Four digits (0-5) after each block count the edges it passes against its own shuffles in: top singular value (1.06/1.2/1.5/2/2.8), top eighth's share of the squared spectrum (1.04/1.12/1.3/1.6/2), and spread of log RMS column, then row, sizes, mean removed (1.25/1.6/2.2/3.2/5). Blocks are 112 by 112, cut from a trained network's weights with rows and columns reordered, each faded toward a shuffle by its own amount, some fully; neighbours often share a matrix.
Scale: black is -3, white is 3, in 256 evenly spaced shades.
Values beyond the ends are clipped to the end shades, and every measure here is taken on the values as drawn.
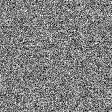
2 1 0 0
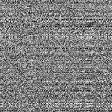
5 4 1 3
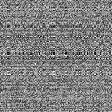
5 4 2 3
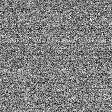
3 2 0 1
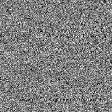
4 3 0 2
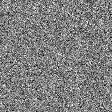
1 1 0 0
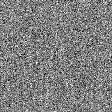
2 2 0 1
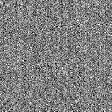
3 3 1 2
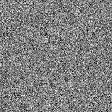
3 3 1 1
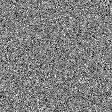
0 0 0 0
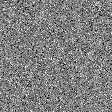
0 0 0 0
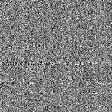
3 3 1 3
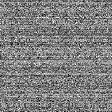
4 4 2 2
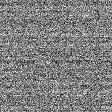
3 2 1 1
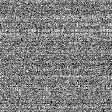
4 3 1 2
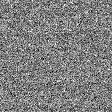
1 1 0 0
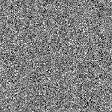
3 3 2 1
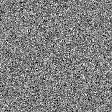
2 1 0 0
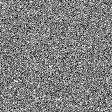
1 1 0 0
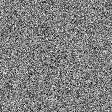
0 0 0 0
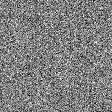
2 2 0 0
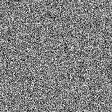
1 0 0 0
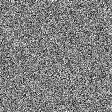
0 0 0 0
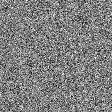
2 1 0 0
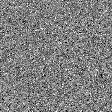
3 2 0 1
